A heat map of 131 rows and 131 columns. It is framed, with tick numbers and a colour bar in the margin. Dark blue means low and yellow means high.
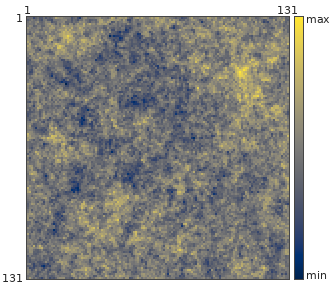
Overall the values sit about 50% of the way up the scale. There is no overall slope. No single row or column stands out from its neighbours. The ninth with the highest average is the top right. The field is mottled with small blotches.
